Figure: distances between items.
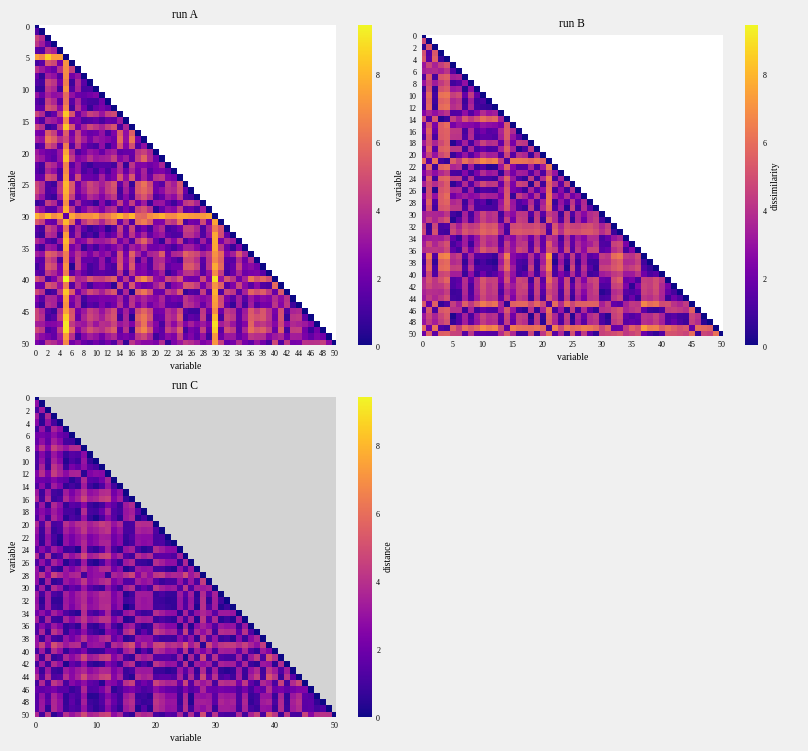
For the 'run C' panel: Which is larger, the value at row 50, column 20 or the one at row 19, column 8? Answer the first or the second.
the second
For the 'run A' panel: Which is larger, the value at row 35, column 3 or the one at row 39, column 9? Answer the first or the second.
the first
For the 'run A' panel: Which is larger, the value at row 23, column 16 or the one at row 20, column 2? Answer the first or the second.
the first
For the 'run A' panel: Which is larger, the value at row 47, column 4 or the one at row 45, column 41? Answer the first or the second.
the second
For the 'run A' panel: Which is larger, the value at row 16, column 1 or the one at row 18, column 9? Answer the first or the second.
the first
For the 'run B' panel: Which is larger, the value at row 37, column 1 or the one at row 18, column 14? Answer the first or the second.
the first
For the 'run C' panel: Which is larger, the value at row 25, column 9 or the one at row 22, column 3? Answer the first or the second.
the first
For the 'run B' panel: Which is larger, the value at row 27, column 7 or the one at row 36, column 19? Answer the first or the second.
the second
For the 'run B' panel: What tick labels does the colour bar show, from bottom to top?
0, 2, 4, 6, 8
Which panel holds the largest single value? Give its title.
run A
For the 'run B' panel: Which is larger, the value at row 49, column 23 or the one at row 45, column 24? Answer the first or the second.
the second
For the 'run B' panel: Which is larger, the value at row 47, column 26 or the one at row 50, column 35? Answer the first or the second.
the second
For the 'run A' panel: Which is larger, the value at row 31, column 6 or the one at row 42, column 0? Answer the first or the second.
the first
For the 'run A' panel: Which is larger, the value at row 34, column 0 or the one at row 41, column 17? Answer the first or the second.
the first
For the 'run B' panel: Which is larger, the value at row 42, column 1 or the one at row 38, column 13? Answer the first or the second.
the first
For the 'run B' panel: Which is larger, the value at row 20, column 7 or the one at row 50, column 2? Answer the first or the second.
the first
